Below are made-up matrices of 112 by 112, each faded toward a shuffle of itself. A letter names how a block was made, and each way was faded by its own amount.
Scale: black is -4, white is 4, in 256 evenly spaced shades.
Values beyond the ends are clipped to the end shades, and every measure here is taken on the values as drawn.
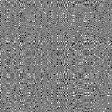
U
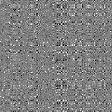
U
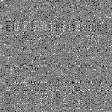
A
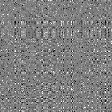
U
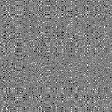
U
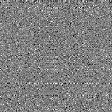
A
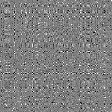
U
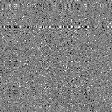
A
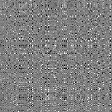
U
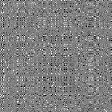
U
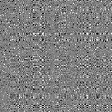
U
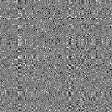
U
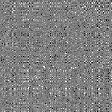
U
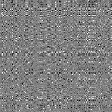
U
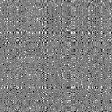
U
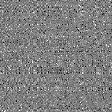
A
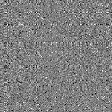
A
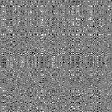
U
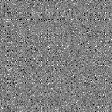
A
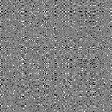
U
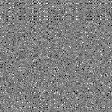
A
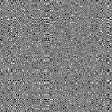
U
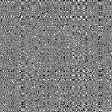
U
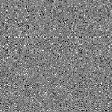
A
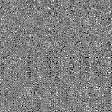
A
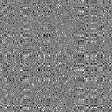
U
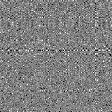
A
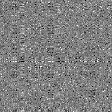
A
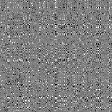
U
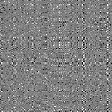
U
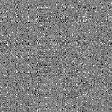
A
